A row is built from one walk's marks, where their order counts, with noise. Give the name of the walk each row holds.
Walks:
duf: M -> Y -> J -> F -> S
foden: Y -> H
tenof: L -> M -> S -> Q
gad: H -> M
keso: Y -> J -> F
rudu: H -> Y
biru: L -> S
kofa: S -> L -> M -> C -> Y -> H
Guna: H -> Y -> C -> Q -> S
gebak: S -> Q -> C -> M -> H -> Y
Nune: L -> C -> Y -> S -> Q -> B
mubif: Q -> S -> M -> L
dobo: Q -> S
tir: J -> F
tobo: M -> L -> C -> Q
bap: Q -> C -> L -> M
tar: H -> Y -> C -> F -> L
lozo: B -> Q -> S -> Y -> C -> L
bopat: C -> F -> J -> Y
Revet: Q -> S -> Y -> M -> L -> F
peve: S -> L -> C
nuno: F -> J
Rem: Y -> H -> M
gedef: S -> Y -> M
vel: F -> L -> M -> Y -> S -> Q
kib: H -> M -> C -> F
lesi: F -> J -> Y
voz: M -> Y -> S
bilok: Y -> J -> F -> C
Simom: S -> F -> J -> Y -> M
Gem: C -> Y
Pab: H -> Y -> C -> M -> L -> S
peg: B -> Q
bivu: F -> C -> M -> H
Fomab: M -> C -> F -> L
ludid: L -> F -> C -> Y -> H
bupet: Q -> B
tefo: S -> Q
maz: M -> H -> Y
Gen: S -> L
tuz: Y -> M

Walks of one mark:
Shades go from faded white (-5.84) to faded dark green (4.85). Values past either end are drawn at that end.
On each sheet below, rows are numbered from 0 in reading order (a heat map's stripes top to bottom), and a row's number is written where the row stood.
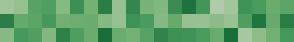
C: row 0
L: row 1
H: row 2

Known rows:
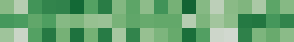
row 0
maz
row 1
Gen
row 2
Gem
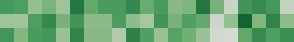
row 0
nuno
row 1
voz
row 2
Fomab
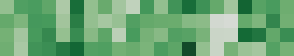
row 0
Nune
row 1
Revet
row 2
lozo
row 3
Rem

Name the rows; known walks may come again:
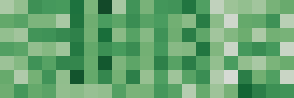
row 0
ludid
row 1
tir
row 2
rudu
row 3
nuno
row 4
foden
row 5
lesi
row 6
biru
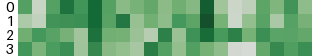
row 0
tuz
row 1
gebak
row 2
bupet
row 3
Fomab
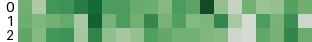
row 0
Rem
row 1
keso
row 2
Revet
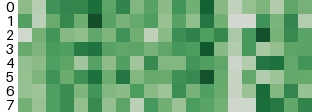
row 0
maz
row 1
Simom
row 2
Guna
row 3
gad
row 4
peve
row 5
bivu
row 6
voz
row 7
lozo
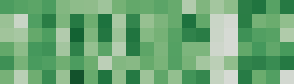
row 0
Gen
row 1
Gem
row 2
bilok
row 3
tar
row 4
mubif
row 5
bopat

